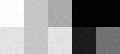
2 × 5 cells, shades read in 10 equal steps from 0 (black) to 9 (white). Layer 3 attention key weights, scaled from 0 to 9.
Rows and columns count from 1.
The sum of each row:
22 28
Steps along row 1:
down down down same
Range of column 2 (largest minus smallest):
0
